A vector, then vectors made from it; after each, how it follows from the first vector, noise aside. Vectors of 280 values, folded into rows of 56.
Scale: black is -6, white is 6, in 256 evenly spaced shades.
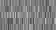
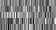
scaled up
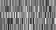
scaled up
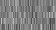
wrapped around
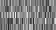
scaled up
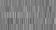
shrunk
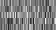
scaled up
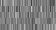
wrapped around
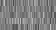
wrapped around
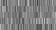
wrapped around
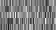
scaled up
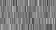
wrapped around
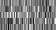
scaled up
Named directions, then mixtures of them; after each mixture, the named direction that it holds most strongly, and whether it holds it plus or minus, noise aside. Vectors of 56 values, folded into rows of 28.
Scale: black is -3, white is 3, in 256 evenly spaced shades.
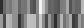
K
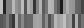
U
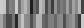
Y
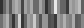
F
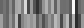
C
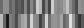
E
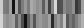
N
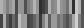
K, minus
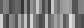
E, plus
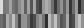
F, minus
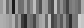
N, plus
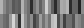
F, minus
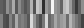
E, plus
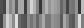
Y, minus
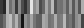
Y, minus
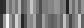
Y, minus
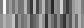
U, minus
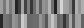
F, minus
